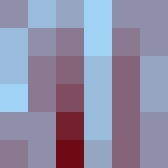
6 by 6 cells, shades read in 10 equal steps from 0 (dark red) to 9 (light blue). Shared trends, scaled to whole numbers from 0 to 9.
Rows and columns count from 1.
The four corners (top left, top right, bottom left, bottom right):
6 6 5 6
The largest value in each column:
9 8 7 9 6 7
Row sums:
42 39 36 36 31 28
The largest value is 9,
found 3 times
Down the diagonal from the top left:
6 6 4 8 4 6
